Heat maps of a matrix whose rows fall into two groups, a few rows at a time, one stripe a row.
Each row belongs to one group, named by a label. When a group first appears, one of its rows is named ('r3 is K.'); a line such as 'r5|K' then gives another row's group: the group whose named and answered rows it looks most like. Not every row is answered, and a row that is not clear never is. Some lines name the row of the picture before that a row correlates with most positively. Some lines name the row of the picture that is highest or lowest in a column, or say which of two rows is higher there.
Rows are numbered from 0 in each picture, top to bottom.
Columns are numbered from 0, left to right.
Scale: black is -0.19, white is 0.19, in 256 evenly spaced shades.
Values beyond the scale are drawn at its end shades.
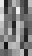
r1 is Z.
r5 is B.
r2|Z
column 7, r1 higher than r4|Yes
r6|Z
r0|Z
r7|B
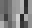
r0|B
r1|B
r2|Z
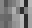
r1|Z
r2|B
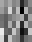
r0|Z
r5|Z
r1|Z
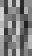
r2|Z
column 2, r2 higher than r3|No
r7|Z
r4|Z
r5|Z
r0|Z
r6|Z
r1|Z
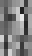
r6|Z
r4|B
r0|B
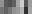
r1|B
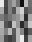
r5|B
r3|Z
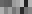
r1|Z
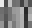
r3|B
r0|Z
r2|B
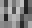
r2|Z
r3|Z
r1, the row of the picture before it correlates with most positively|3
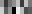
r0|Z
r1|B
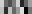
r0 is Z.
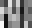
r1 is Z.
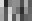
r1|Z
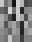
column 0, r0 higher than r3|Yes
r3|Z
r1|Z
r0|B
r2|B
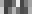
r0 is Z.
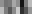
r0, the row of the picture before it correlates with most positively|1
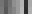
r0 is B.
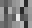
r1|Z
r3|B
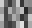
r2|Z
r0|Z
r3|B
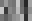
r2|B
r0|B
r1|Z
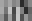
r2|Z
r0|Z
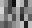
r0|B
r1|Z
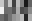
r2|B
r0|B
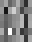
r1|Z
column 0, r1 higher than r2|Yes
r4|Z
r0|B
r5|B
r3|B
